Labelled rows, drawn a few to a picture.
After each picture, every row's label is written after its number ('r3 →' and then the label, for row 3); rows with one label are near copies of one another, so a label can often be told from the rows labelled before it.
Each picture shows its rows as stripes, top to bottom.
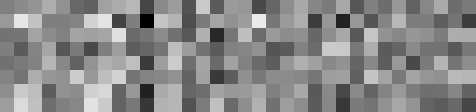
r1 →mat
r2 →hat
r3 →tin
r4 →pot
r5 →mat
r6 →tin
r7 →hat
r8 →hat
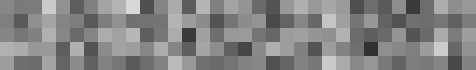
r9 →mat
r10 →pot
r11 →mat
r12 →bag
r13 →pot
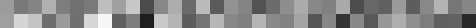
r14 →mat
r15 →hat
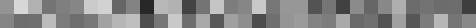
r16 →hat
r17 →mat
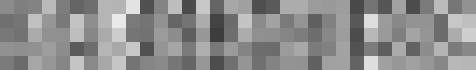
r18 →mat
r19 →tin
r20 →tin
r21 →mat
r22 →tin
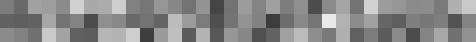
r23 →tin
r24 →pot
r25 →mat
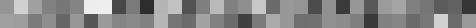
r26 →hat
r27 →bag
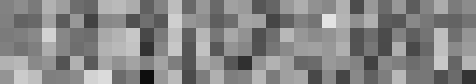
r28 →mat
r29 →pot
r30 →mat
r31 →mat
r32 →bag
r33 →hat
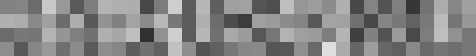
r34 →mat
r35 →bag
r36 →mat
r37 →pot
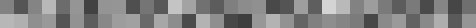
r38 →pot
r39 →bag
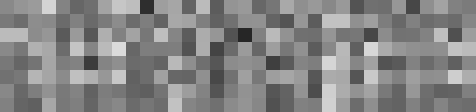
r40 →mat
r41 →pot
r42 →bag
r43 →tin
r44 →pot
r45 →tin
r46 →pot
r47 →pot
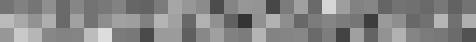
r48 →pot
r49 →bag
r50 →hat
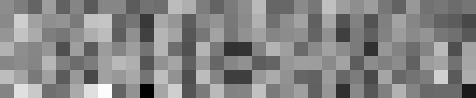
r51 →pot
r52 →hat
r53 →hat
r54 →bag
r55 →mat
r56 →bag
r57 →hat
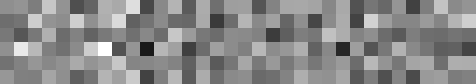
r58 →mat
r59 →tin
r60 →pot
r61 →hat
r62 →tin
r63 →mat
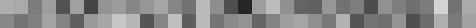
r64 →bag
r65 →mat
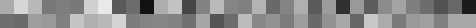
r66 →hat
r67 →tin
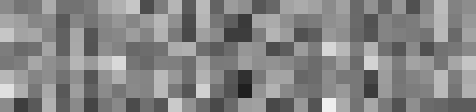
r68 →mat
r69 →bag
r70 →bag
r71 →pot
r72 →tin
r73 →bag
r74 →bag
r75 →pot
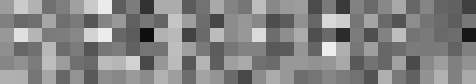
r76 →hat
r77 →pot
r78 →hat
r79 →pot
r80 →mat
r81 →bag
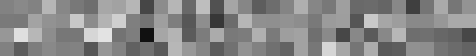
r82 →mat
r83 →tin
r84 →hat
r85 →pot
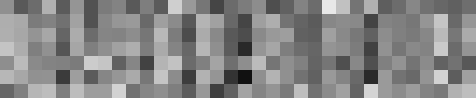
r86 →pot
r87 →bag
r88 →bag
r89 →bag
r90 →hat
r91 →bag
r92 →tin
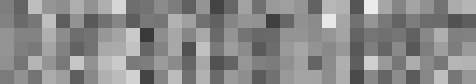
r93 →tin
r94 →pot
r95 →mat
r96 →mat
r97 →tin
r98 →mat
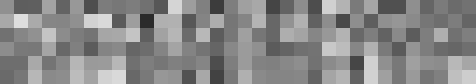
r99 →pot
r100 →hat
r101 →mat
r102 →pot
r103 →tin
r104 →tin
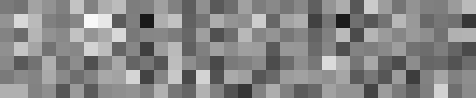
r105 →tin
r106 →hat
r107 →tin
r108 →hat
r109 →pot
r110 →mat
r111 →bag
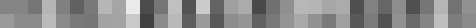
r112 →mat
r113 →mat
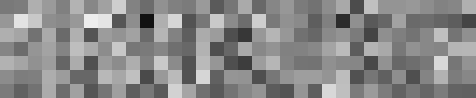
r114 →tin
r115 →hat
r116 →bag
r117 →tin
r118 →bag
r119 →mat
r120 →pot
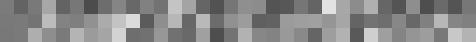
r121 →pot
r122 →mat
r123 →tin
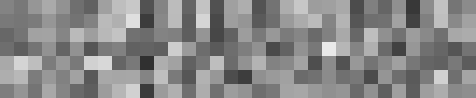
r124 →mat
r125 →mat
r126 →tin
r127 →pot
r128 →hat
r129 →bag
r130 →mat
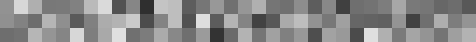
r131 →hat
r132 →mat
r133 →tin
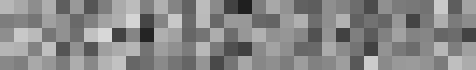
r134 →bag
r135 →mat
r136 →hat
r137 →bag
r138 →tin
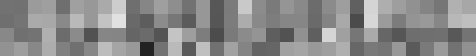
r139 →tin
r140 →tin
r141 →pot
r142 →mat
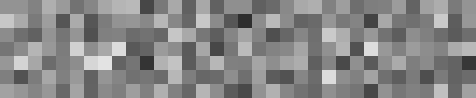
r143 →mat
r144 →bag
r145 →pot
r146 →tin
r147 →hat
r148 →pot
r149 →bag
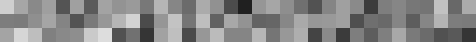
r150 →bag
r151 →mat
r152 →hat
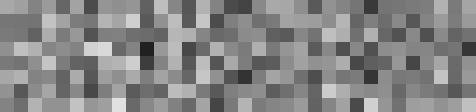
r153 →bag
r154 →mat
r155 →pot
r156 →hat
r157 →mat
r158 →bag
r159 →pot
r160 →tin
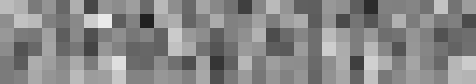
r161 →bag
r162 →hat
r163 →pot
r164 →pot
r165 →tin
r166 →tin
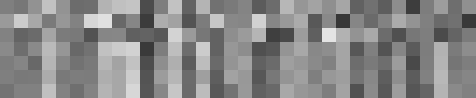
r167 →mat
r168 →hat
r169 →pot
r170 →mat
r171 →mat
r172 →mat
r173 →mat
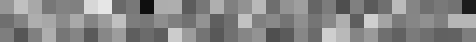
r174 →hat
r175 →tin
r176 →pot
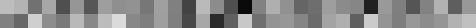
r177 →bag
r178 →tin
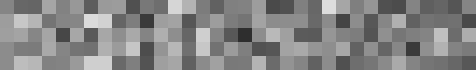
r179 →pot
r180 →hat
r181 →bag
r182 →mat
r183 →hat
